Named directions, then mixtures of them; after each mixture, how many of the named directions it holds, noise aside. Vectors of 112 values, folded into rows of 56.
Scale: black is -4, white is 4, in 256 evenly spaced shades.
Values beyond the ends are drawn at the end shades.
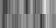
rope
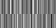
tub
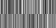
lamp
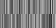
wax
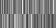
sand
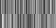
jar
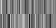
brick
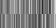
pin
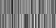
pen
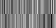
three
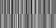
three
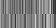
three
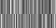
two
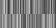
two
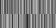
three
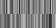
two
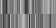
two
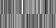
two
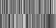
three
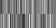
one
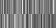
one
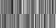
three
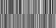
two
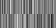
two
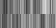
two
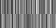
two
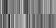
three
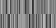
two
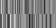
two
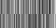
one
